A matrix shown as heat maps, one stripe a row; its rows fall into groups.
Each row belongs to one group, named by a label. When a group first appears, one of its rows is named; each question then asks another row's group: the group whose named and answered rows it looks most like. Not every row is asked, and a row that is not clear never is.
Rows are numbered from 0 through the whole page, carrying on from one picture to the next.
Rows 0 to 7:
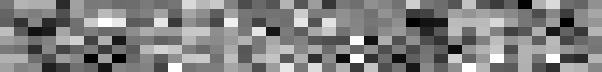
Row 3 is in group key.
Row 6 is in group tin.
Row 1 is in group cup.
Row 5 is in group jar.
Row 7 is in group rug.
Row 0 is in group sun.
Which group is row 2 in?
cup
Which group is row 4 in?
tin
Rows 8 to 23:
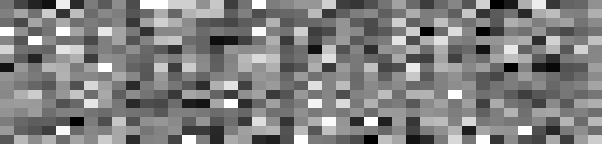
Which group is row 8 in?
key
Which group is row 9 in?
sun
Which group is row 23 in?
cup
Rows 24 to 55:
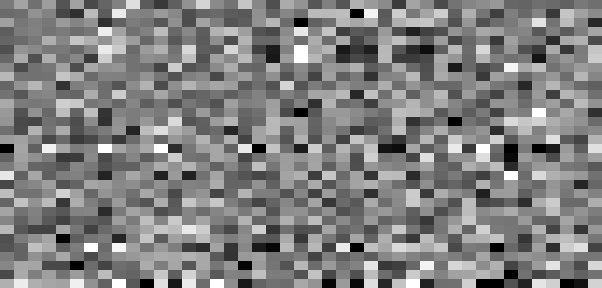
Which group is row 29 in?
cup
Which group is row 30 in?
cup
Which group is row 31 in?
jar
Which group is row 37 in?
jar
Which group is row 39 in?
tin
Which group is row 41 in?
rug
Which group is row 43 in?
jar
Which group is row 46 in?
sun
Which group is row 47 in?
jar
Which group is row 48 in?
rug
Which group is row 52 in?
key
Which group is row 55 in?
sun
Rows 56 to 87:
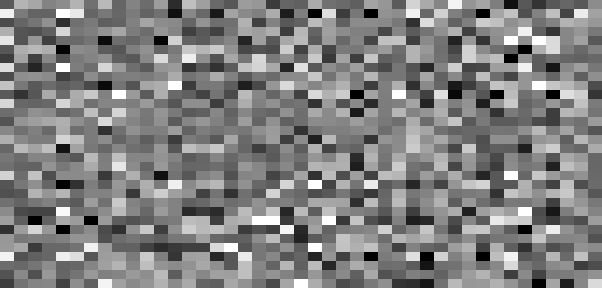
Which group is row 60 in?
jar
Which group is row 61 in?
sun
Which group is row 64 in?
rug
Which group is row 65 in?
jar
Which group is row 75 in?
jar
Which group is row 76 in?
rug
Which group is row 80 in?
tin
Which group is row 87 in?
cup
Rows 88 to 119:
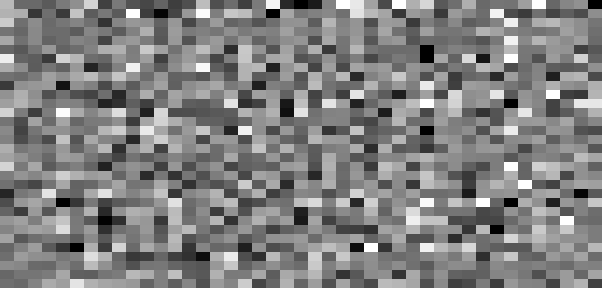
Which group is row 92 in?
jar
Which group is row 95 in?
key
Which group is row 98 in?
tin
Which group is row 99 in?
rug
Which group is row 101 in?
key
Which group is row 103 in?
key
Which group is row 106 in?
jar
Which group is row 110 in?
rug
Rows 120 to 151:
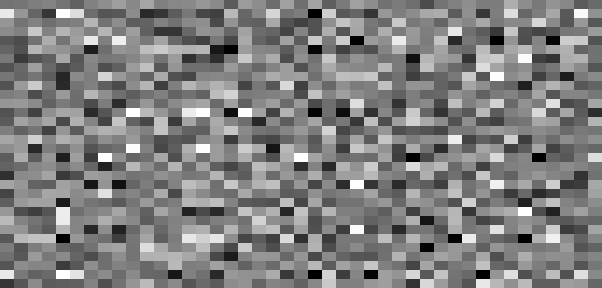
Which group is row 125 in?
key
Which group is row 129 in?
sun
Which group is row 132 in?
key
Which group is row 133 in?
sun
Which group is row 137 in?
cup
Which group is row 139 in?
rug
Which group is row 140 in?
tin
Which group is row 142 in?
sun
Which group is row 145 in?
tin
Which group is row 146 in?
sun
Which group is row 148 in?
key
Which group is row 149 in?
rug
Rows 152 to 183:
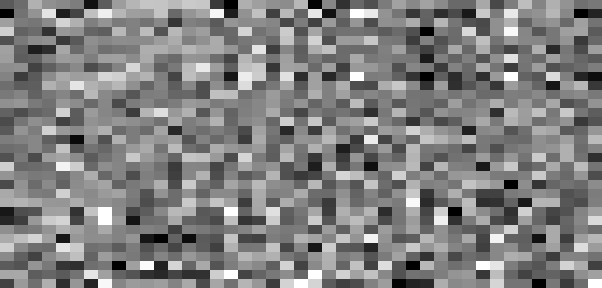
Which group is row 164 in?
key
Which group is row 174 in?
sun
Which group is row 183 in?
cup
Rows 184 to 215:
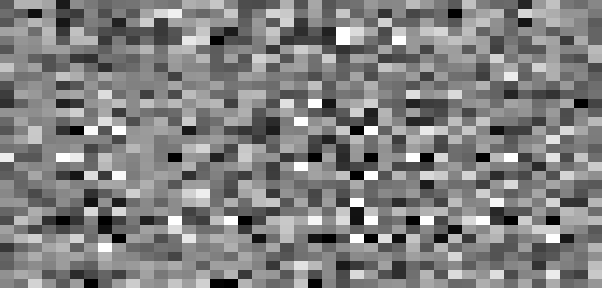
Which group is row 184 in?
sun
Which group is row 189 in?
cup
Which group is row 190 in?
tin
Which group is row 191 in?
jar
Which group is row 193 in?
rug
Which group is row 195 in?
rug
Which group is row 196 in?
tin
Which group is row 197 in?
cup
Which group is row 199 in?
tin
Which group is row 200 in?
key
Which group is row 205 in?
key
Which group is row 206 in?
tin
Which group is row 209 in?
jar
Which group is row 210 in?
tin
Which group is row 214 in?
tin
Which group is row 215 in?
key
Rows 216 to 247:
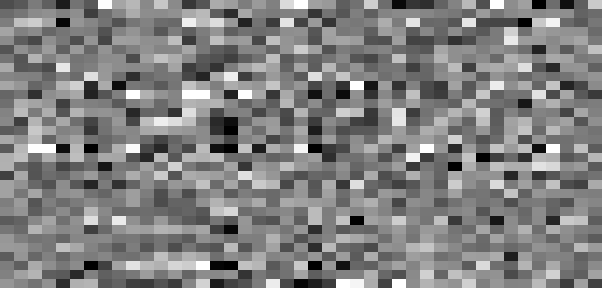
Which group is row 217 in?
key
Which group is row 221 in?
cup
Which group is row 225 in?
tin
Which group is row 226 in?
key
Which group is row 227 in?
sun
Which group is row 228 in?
cup
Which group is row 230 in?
key
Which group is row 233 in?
sun
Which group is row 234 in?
jar
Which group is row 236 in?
tin
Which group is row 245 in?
key
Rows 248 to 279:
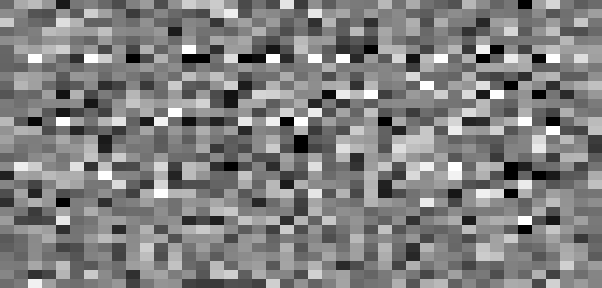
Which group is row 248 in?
sun
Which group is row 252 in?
cup
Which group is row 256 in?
sun
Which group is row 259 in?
key
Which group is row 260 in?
rug
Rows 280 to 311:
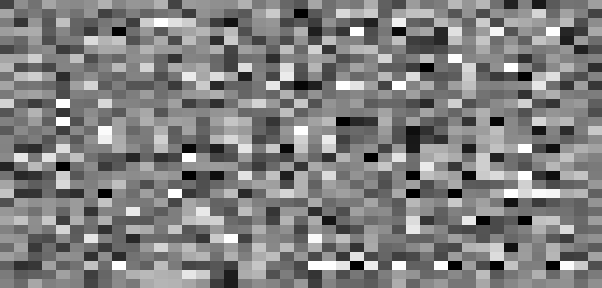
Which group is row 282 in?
key
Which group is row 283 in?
tin
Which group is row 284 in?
cup
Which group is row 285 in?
rug
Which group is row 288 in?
sun
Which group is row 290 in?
sun
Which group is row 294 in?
cup
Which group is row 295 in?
cup
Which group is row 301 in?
jar
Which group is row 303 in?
key
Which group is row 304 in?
sun
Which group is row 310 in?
key
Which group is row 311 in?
key
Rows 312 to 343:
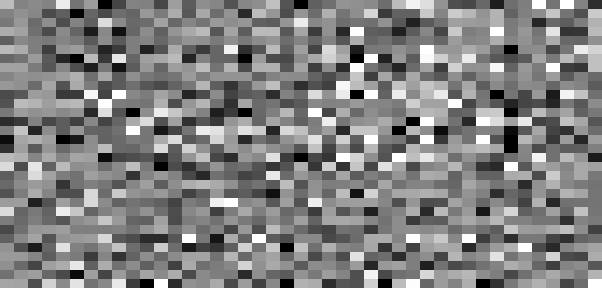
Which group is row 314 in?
cup
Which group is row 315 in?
tin
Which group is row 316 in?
tin
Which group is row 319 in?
tin
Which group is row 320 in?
tin
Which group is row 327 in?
rug
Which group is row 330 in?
jar
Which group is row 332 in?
sun
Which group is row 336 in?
cup
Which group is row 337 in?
key
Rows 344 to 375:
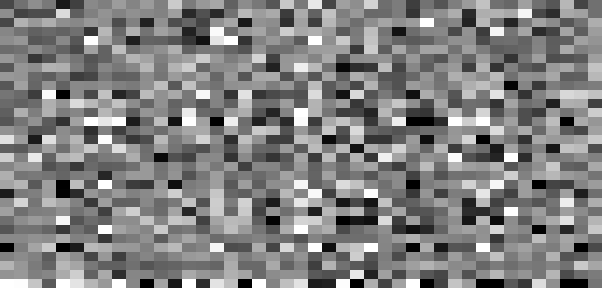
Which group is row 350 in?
key
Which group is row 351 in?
cup
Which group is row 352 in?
tin
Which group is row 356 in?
cup
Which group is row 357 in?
cup
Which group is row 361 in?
jar
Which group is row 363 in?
jar
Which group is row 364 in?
cup
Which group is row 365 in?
rug
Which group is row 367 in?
jar
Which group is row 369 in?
cup
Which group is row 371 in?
rug
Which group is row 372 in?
tin
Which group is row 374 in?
tin
